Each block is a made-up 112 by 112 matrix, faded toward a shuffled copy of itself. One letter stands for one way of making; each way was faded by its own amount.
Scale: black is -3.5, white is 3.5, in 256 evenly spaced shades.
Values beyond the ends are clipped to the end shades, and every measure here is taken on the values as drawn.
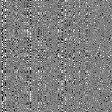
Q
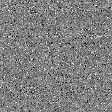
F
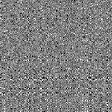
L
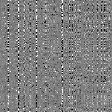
Q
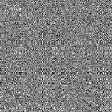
L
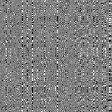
Q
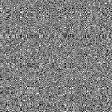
L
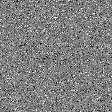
F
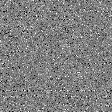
F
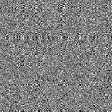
L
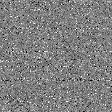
F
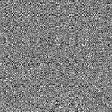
L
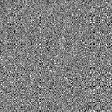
L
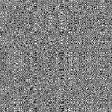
L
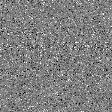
F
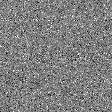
F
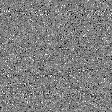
F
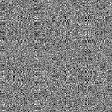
L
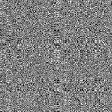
L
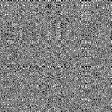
L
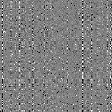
Q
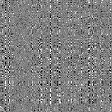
Q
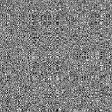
L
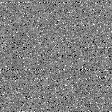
F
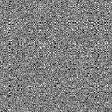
L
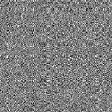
L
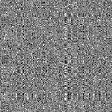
L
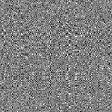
L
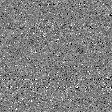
F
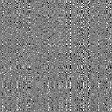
Q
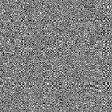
L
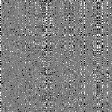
Q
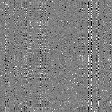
Q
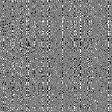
Q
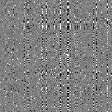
Q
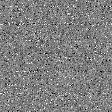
F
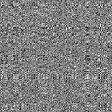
L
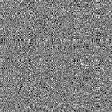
L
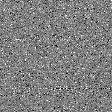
F
